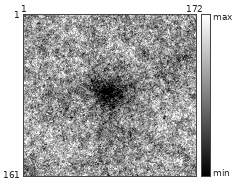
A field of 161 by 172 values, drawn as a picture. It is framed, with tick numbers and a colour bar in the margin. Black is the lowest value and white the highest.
Dips: one, in the centre. Average level on the scale: 60%. Stripes: none. Ninth with the lowest average: centre. Grain: blotchy. Mirror symmetry: none.
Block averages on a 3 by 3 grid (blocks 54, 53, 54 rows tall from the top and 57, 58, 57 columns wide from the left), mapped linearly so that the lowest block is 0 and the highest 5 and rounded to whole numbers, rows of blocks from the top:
5 4 3 | 4 0 4 | 5 3 5
